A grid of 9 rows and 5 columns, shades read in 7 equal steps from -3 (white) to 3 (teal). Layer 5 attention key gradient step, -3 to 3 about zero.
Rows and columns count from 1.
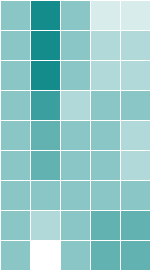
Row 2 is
0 3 0 -1 -1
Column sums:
0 9 -1 -2 -4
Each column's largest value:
0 3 0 1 1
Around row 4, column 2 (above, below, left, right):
3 1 0 -1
